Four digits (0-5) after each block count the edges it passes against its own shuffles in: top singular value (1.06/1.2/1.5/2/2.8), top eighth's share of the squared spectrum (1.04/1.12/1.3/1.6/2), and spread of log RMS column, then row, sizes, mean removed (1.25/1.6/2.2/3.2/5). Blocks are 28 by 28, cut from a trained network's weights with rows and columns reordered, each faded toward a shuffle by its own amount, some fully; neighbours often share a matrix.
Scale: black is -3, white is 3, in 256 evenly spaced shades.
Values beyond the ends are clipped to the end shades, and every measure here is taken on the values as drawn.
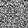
2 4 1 2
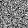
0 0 0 0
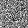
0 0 0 0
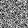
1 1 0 0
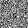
0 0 0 0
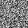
0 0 0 0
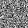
0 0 0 0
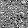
1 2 1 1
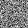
0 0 0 0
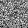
0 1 0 0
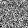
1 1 0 0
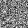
2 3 0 0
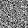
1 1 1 0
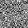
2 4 1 1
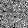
1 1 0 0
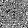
1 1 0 0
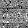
2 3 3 0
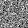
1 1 0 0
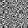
3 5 2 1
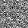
3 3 1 1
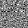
2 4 1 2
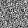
2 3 0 0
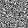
1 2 0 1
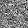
1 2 0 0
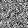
2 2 0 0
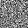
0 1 0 0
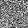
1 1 0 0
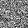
0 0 0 1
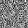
2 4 1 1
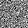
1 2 0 0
